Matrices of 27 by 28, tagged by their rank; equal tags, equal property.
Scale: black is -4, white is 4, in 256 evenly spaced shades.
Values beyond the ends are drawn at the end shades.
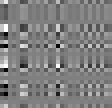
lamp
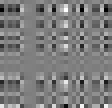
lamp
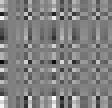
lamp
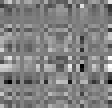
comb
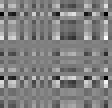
lamp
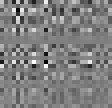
comb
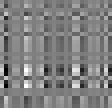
lamp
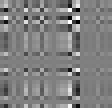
lamp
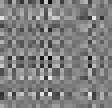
comb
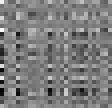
comb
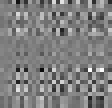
comb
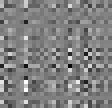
comb
